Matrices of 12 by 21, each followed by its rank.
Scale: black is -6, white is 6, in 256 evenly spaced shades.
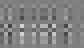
one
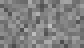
full rank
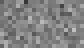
full rank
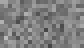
full rank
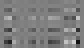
one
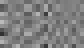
two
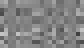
two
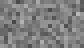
full rank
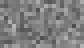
full rank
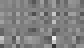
two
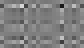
one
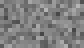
full rank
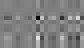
one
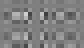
one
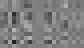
two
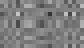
two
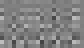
two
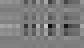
one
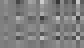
one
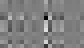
one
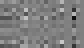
two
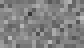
full rank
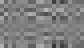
two
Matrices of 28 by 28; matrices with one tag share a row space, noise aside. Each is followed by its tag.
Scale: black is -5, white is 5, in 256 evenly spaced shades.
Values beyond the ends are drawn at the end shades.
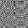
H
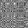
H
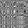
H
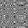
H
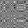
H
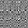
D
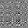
D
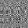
D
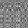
D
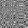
H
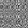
D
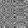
H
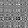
D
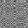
H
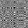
H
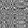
H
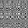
D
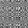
D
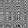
D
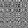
D
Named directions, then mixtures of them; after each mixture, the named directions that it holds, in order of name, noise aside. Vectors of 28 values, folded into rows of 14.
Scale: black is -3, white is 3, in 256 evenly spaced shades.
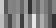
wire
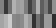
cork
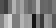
cork, wire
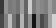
wire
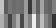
wire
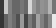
cork, wire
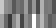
cork, wire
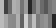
cork, wire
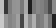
cork, wire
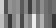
wire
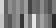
wire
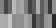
cork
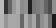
cork, wire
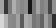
cork, wire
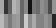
cork, wire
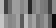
cork, wire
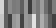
wire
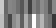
wire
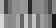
cork, wire
